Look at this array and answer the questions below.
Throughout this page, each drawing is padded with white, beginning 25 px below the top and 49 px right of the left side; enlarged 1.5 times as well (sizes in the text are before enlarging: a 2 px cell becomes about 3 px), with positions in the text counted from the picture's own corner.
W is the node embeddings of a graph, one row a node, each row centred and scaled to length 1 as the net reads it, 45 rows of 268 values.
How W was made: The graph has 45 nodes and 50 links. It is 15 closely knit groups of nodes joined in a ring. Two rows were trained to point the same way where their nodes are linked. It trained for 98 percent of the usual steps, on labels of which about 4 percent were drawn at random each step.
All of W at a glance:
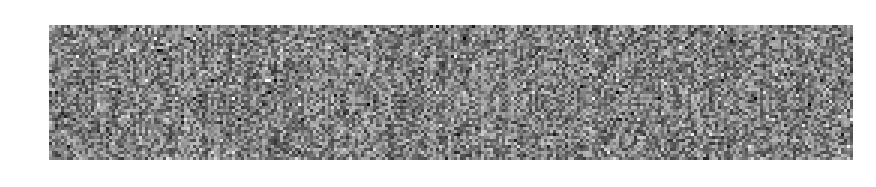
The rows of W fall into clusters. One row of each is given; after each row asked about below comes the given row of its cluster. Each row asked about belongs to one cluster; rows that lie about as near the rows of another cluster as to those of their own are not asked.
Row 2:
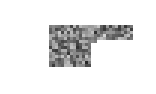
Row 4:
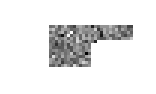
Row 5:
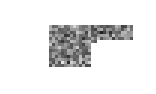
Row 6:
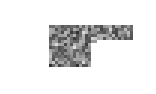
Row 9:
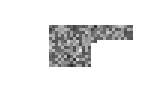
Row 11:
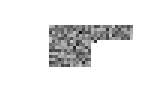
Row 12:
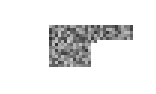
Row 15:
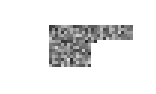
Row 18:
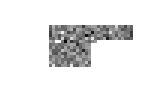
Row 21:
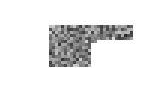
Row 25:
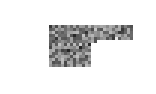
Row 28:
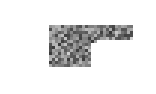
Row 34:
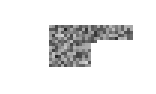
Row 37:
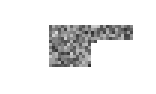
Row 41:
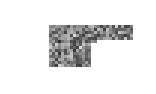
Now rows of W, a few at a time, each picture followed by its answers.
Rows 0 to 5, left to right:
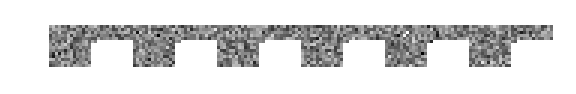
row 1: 21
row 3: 6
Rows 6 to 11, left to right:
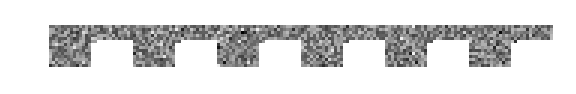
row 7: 37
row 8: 28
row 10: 37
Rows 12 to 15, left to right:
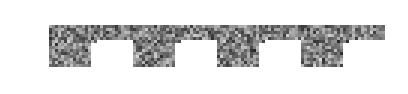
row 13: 34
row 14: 5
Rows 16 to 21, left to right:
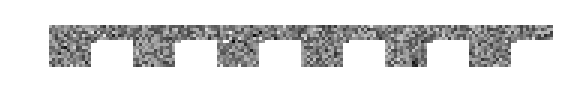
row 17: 12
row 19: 9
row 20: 41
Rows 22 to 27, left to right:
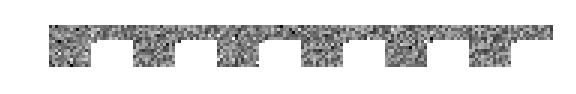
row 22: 18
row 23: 25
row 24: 28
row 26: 9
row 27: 25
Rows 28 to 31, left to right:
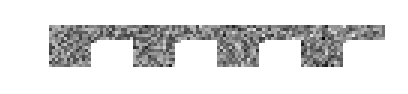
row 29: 6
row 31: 4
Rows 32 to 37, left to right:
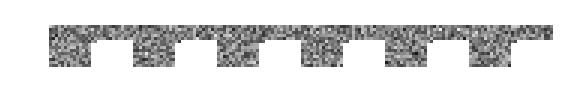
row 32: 12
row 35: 15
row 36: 11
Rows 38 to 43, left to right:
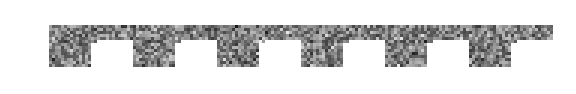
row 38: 5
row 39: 18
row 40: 2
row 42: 34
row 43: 4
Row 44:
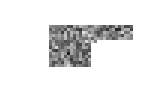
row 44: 2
